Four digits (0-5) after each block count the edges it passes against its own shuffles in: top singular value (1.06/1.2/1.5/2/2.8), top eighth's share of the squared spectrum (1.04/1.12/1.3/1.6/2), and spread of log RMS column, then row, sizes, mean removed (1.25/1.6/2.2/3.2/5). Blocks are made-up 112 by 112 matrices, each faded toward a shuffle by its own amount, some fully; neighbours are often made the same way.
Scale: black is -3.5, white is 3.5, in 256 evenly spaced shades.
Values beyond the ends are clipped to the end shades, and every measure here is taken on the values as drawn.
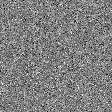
0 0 0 0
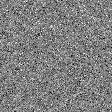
0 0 0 0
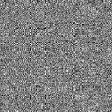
5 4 3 3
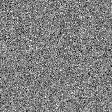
3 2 0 0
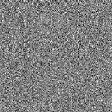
4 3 2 2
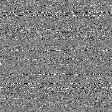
2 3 0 4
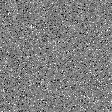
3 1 0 0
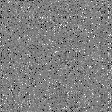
4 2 1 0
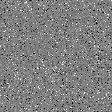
3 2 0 0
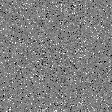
3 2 1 0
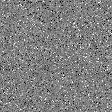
2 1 0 0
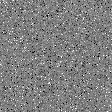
2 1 0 0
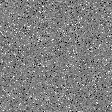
2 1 0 0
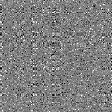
4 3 2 2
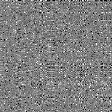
4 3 2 2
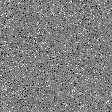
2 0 0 0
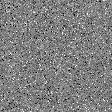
2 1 0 0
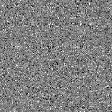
4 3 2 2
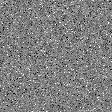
1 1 0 0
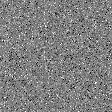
0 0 0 0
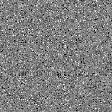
4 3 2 2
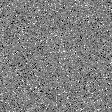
0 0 0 0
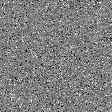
2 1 0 0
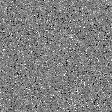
2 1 0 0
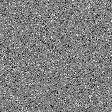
2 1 0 0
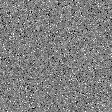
0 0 0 0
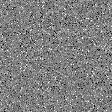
3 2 1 0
